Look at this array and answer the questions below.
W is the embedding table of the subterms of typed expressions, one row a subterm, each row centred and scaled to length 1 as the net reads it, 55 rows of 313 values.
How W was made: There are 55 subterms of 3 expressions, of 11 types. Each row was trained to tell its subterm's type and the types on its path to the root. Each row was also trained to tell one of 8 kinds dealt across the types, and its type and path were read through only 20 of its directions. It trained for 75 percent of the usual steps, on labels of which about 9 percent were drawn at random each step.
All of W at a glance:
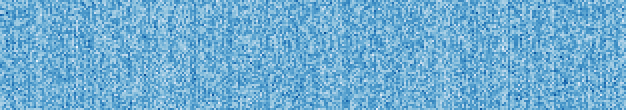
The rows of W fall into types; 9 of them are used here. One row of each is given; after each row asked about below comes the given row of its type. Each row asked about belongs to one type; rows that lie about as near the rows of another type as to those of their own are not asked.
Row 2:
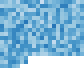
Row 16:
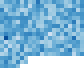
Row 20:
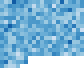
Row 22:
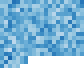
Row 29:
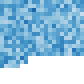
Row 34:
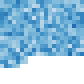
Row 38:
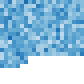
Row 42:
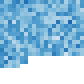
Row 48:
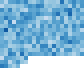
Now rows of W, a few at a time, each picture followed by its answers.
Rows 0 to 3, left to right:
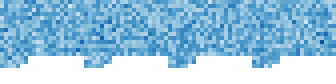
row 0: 22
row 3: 42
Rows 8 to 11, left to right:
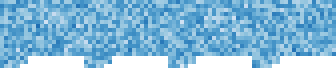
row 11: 48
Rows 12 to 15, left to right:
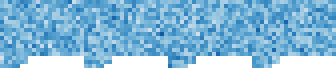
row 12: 29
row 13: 20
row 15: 34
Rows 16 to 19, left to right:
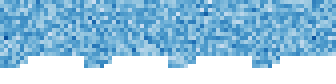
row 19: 48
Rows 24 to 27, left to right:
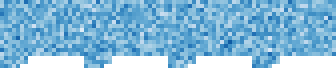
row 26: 29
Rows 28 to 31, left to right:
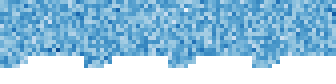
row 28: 34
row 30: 29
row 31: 29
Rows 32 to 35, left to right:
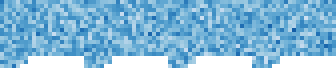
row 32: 38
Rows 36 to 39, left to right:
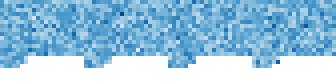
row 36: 42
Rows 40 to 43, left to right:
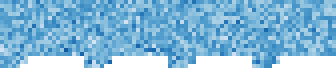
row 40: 16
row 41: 20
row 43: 38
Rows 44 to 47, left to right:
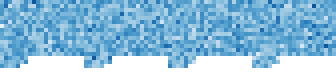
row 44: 29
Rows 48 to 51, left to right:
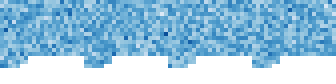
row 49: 38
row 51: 38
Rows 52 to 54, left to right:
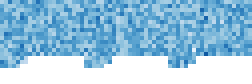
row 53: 38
